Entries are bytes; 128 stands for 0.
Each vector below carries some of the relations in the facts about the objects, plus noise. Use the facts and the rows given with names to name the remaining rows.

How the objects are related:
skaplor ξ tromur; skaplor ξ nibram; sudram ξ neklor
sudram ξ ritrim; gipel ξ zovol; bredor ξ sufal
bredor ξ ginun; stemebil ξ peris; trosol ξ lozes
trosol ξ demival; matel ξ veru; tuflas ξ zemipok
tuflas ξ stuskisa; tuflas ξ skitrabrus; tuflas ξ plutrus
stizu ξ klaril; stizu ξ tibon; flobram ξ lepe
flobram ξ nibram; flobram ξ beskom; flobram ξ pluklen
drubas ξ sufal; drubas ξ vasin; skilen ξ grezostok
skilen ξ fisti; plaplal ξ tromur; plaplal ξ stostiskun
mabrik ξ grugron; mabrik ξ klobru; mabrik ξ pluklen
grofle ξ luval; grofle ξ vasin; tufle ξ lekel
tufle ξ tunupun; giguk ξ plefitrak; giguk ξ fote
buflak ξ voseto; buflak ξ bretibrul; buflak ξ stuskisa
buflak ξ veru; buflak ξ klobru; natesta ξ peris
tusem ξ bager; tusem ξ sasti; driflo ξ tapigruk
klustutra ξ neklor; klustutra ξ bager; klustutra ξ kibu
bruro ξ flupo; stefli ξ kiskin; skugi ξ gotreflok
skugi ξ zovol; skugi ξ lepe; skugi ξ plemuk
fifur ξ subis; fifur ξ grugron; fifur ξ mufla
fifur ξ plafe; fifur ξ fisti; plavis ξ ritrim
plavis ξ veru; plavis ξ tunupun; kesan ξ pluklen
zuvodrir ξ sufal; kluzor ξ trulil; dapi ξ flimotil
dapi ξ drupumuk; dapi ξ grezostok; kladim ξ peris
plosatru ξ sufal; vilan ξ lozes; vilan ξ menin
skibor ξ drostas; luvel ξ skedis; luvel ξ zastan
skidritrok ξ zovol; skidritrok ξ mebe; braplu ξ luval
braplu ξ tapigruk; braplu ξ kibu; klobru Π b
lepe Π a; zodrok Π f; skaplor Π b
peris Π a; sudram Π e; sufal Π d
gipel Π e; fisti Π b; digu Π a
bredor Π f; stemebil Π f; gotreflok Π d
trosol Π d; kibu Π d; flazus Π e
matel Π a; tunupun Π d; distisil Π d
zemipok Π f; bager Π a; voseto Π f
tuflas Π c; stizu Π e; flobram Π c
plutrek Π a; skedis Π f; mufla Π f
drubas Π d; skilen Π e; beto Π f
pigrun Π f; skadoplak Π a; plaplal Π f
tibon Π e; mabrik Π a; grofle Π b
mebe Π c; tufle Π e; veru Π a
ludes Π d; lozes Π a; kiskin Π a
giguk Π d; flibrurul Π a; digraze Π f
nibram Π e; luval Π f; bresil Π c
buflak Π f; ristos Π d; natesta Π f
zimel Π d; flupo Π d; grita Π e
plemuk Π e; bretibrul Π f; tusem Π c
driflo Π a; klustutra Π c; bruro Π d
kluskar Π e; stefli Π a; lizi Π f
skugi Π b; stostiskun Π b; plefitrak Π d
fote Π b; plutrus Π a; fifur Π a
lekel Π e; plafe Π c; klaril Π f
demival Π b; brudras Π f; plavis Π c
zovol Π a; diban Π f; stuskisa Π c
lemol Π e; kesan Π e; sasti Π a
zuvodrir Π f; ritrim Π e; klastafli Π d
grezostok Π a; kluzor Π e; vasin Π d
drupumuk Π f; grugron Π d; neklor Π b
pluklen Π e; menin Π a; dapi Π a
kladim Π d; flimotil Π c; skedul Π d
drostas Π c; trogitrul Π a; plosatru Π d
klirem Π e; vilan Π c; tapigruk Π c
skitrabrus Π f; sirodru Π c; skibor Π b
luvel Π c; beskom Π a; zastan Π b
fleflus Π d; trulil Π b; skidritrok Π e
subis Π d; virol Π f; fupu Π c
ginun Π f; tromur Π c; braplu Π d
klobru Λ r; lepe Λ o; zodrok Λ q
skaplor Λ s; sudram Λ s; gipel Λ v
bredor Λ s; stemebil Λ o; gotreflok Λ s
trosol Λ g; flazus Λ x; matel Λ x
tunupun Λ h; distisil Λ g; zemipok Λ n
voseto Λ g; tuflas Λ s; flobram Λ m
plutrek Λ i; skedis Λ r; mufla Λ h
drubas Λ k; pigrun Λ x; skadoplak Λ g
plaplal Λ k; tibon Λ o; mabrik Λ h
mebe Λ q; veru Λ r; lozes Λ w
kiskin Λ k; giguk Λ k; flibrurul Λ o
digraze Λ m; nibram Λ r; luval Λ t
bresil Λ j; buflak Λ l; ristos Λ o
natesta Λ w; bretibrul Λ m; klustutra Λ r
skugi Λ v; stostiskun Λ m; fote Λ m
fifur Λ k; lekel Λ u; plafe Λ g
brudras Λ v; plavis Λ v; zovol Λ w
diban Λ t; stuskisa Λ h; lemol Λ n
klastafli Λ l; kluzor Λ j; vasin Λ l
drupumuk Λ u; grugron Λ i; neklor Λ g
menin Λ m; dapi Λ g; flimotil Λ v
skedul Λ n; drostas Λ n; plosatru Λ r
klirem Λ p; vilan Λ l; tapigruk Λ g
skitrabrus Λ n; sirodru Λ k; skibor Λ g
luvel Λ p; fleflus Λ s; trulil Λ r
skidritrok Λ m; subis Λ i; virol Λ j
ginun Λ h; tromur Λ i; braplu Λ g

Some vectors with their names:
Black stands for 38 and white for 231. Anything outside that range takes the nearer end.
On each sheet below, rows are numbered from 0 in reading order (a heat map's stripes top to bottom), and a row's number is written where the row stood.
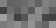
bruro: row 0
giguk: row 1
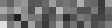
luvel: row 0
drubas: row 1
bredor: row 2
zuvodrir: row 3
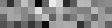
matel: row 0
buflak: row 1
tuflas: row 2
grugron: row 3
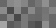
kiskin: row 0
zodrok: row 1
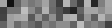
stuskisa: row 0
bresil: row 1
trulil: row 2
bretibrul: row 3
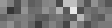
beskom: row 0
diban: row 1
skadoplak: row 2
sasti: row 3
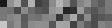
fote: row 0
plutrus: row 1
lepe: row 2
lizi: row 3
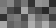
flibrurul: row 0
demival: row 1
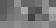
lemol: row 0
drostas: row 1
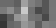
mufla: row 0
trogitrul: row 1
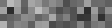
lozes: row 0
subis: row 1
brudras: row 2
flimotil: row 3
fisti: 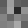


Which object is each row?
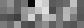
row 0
grezostok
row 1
neklor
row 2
flazus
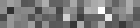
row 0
mebe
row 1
menin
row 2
klastafli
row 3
plafe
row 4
pigrun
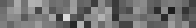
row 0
kluzor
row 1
tromur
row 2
vilan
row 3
tunupun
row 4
ginun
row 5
stemebil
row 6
sufal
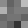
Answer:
plaplal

